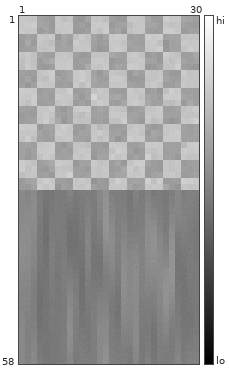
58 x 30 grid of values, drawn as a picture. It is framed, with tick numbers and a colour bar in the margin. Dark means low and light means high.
It is made of 2 by 1 panels. Panel 1,1: high, checkered. Panel 2,1: middling, streaked downward, faint in contrast.
